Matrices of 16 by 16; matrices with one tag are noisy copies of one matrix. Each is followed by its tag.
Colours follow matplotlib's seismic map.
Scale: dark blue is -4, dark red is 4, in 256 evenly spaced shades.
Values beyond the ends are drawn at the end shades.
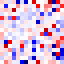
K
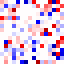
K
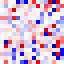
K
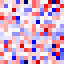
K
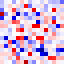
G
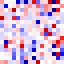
K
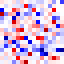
G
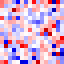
K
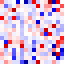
K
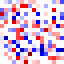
G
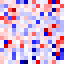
K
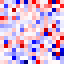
K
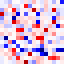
G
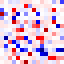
G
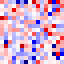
K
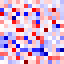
G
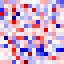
G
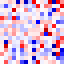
K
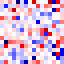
K
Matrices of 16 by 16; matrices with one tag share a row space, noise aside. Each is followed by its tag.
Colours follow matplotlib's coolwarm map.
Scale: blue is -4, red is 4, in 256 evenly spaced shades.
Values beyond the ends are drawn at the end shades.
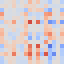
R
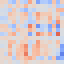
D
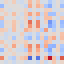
R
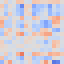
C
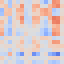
C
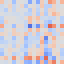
R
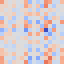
R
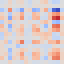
C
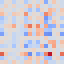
R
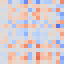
D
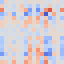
R
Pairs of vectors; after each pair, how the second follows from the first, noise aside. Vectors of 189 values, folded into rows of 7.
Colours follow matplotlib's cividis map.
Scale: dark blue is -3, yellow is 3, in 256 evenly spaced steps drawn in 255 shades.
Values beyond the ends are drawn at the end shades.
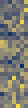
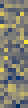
wrapped around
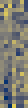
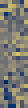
sign-scrambled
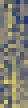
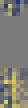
partly zeroed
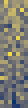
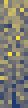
copied
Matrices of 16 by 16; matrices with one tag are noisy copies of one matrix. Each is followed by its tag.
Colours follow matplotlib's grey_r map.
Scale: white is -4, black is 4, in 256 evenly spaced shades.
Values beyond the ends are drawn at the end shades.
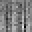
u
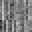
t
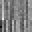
t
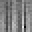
u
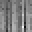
u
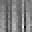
u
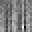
u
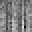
u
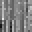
t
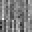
t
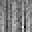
u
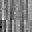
t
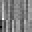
t
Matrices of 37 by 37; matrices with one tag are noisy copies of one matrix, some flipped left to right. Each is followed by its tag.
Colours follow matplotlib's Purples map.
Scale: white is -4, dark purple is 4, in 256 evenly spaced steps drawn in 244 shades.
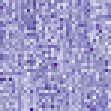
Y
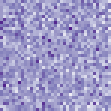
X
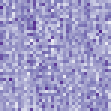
Y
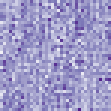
Y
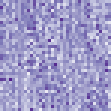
Y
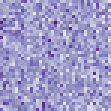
X
